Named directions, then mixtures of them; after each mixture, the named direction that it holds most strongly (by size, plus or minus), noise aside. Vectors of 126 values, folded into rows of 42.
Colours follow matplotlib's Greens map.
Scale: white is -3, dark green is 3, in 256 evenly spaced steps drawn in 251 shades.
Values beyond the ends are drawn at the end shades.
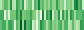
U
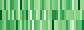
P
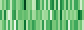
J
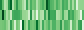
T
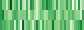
T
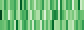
P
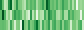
T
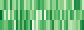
U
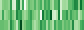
U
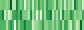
U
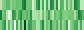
J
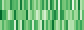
P
